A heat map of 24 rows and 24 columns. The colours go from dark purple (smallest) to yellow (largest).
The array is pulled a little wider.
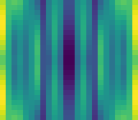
The grain runs up and down. Its left and right halves mirror each other, and so do its top and bottom. The centre is the ninth with the lowest average.
